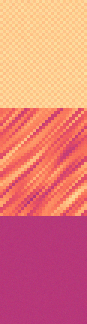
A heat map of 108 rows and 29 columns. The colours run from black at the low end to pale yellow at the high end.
The table splits into 3 rows of 1 panel. Panel 1,1: very high, checkered, faint in contrast. Panel 2,1: high, slanting up to the right. Panel 3,1: middling, flat.
